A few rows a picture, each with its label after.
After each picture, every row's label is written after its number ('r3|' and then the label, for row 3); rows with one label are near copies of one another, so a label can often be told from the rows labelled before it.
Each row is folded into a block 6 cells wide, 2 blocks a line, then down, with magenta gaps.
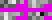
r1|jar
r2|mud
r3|mud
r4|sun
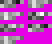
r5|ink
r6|mud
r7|mud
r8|jar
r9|jar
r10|ink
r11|mud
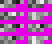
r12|ink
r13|jar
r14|jar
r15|mud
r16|ink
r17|sun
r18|sun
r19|mud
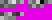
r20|jar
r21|sun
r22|ink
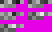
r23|ink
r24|ink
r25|sun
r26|jar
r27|jar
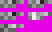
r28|sun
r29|sun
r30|sun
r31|mud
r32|jar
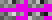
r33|sun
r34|sun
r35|jar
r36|ink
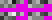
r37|sun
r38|ink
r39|jar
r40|ink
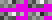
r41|sun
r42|jar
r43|jar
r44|sun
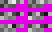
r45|jar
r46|jar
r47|ink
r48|ink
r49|sun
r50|ink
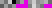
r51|sun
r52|mud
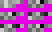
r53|mud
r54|sun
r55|sun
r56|ink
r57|ink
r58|sun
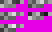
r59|ink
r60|jar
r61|jar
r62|ink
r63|jar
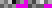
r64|sun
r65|jar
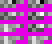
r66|sun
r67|sun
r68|jar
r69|jar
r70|mud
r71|jar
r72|mud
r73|mud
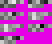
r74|jar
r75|ink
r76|sun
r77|mud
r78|mud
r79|sun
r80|ink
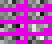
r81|sun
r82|sun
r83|sun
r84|sun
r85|ink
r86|mud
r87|ink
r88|jar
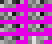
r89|ink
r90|sun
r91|sun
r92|sun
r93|ink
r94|sun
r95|ink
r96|mud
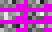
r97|sun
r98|sun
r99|mud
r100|jar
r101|ink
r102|jar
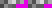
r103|jar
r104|jar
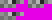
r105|sun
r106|sun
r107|sun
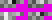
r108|sun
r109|jar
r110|mud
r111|sun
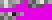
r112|mud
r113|jar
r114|sun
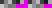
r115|ink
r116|ink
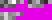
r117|jar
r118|ink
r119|mud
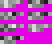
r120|mud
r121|ink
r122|sun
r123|ink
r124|jar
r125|mud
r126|ink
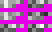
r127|mud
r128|jar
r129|mud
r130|ink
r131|jar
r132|jar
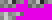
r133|sun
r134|sun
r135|mud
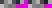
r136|ink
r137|ink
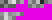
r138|jar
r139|sun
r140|mud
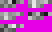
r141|sun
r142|mud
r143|mud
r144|ink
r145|jar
